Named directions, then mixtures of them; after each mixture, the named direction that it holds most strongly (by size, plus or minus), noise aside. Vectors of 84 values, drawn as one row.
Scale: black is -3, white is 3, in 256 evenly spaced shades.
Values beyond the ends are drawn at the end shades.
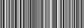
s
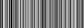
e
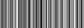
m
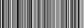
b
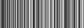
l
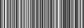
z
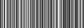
z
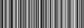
m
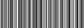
m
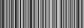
s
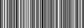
z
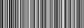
e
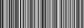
e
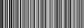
e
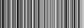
b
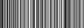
l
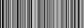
b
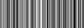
m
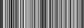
e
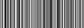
s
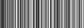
l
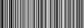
e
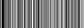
b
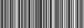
m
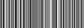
s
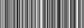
m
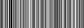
e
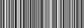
s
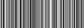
s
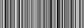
s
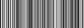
b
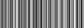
m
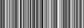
s
